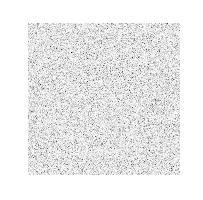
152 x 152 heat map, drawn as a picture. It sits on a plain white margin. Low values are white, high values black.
Grain: fine. Mirror symmetry: none. Average level on the scale: 10%. Histogram: skewed, a long tail of high values. Stripes: none.
